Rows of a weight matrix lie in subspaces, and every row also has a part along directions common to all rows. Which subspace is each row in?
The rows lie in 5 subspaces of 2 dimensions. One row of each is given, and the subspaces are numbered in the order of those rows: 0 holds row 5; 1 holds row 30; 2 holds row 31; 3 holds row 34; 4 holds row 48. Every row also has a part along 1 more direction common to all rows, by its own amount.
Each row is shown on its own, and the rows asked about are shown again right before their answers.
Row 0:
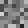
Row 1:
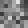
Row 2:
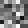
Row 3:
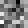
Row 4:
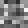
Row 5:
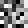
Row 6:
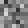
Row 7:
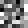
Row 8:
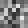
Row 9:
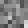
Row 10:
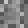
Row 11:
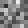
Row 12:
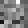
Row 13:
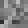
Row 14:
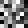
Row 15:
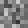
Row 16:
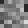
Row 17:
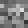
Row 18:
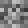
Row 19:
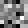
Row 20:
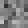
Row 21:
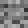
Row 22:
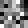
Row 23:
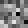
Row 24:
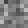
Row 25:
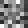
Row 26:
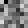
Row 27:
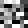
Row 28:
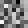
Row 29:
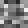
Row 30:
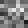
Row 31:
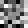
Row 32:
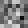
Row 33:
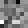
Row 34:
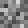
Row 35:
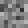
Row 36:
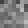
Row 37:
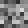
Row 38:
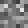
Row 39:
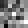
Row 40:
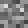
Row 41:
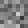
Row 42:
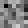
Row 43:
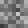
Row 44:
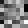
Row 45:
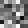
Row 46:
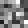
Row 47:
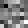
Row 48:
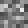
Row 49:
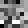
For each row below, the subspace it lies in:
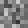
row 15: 0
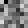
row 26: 0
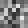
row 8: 3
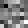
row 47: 4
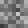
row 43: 2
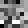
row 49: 1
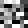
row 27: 2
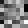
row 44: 4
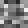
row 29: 0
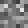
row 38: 4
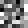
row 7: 4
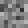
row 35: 4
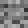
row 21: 0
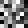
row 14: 0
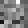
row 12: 1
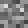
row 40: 4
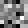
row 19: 3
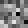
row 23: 2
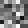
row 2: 3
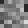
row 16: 4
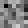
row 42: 1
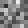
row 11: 3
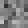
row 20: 1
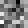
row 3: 1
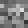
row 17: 1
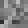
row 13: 1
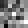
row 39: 4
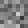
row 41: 3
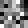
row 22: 2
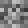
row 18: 3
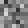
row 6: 0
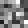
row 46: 2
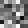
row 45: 3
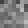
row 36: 4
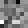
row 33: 1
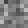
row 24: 0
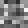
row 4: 0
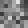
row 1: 2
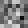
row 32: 3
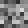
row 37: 1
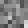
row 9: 2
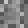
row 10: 0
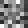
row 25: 2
